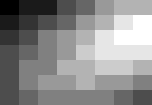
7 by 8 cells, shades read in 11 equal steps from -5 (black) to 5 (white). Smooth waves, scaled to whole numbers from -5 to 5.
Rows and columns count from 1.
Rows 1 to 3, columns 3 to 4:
-4 -2 | -2 -1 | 0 1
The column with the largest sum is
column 7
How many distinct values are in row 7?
3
